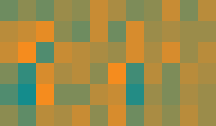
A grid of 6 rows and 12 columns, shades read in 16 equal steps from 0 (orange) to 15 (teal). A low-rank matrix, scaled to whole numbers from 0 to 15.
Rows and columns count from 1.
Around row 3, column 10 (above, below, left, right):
5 8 5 6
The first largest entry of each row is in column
1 5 3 2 2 2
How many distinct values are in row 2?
8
